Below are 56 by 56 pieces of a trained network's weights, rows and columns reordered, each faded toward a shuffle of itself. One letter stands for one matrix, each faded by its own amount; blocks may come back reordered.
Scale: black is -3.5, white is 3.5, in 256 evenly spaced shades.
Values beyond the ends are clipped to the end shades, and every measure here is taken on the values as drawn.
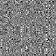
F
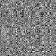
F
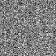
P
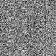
P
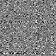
F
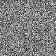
P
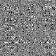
F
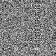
P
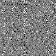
F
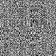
P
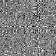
F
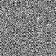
P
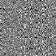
F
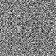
P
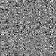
F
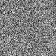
P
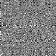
F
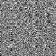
P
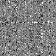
F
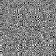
F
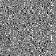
F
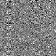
F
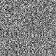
P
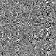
F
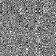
F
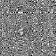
F
